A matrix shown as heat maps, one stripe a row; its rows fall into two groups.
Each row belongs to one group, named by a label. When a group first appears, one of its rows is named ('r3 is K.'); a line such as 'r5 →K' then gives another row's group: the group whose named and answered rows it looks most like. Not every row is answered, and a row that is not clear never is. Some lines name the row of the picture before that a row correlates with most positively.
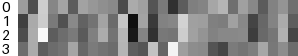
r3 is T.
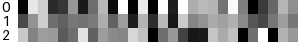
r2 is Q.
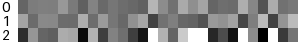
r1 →Q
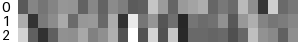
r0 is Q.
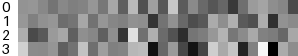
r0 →T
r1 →Q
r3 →Q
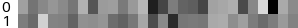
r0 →Q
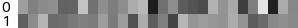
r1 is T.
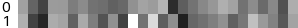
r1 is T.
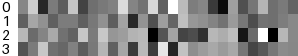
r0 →T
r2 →Q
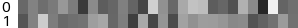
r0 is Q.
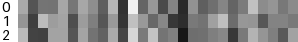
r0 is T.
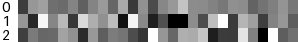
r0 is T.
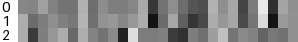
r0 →Q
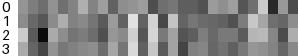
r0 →Q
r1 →T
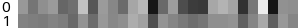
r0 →Q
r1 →Q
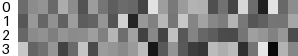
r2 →T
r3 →Q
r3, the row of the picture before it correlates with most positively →0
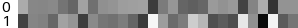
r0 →Q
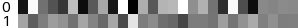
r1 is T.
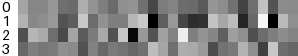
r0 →Q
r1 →Q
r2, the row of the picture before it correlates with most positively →0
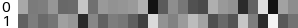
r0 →Q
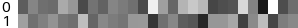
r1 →Q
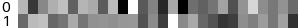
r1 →T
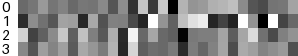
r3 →T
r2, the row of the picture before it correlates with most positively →0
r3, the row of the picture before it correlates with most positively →0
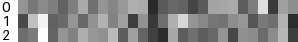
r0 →Q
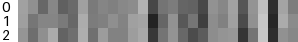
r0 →Q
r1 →Q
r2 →Q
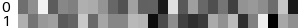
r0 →T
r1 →Q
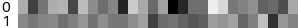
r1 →Q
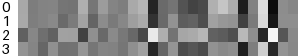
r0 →Q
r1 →Q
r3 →Q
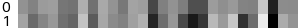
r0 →Q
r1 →Q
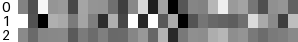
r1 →T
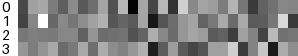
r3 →Q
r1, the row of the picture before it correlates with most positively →0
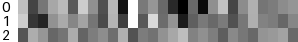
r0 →T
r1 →T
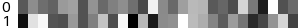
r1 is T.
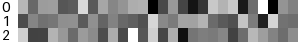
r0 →Q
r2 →T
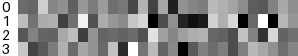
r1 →Q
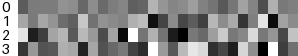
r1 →Q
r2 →T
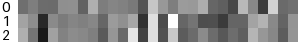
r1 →T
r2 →T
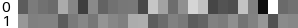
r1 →Q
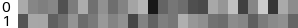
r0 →Q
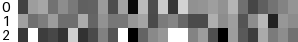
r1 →Q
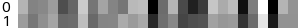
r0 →Q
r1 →Q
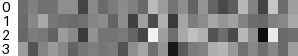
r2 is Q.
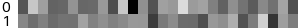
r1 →Q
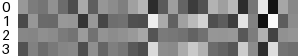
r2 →Q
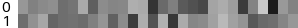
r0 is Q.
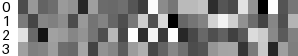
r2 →T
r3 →Q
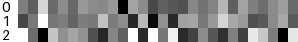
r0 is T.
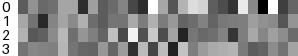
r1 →T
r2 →T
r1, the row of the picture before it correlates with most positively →2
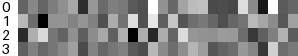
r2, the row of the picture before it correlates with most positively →3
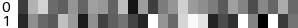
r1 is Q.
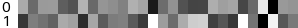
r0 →Q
